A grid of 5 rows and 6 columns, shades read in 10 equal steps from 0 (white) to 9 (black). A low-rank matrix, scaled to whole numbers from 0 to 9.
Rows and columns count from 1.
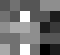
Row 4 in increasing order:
4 4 5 5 6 6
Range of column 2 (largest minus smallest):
3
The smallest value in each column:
3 3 0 4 4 4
